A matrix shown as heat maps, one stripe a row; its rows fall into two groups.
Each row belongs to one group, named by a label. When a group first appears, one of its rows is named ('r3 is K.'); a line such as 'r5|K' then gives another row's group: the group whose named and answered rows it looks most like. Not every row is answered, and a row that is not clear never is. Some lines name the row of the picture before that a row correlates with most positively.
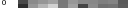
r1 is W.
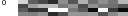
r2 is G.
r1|W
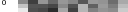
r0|G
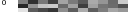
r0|G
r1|W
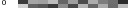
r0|W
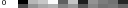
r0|W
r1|W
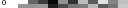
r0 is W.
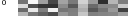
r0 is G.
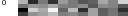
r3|W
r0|G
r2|W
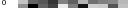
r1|G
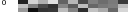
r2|G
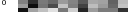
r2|W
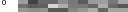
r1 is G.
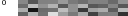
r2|G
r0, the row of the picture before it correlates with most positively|0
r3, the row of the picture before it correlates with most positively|1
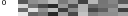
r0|W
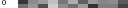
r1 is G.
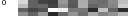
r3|G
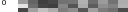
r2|W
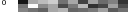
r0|W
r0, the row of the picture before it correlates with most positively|2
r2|G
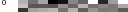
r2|W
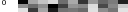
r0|W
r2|G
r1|G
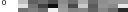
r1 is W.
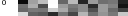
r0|W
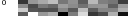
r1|G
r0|W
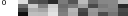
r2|W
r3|W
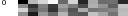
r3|G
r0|W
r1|G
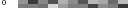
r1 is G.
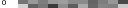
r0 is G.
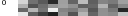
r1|G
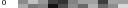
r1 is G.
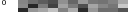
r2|W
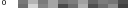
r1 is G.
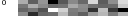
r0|G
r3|G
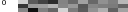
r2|G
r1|W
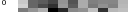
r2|G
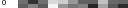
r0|G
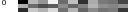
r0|W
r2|W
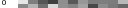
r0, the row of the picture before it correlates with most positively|1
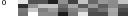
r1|W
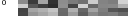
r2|W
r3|W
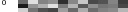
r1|W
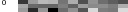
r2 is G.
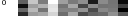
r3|W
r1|W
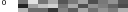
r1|W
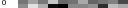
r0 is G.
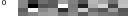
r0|G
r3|W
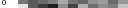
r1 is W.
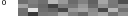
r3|G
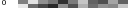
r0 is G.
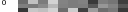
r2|W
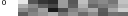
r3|W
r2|G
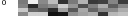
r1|G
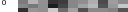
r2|W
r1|G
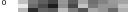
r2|G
